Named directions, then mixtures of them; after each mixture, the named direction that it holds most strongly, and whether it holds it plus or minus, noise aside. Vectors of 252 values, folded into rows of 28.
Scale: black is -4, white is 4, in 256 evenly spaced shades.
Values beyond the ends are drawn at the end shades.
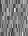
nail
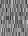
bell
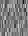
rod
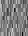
nail, minus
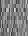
nail, plus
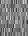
bell, minus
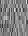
bell, minus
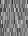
bell, minus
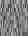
rod, minus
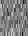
nail, minus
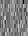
rod, plus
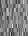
nail, plus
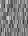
bell, minus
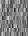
nail, minus
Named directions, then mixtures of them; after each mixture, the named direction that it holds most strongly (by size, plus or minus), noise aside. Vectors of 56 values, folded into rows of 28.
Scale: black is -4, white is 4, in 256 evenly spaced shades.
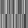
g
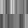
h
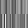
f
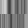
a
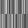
g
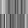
a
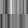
h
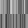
h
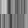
a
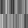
h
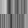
a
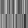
g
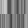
a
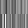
f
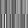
f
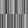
g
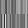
f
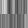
a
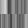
a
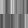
h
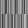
g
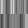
h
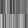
h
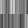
h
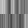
a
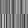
f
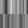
h
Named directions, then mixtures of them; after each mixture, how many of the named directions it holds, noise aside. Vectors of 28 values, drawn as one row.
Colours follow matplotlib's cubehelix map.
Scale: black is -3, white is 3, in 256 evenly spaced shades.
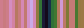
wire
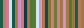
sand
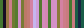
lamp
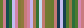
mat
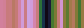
one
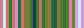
one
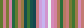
three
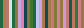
one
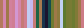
two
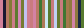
two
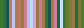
three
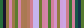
one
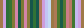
three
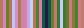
two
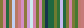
two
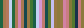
one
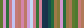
two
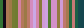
one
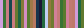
two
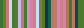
three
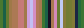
three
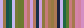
two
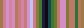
one
